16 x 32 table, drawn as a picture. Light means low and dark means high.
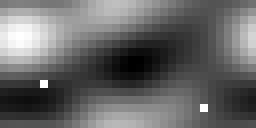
Roughest part: middle left. Lone odd cells: 2, each lower than its neighbours. Ninth with the highest average: centre. Ninth with the lowest average: top left.
